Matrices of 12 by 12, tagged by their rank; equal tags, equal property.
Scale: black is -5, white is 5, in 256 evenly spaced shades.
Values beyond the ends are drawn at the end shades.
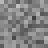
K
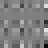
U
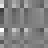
U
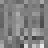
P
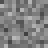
K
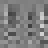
P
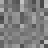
P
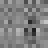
P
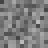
K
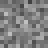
K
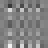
U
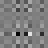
U
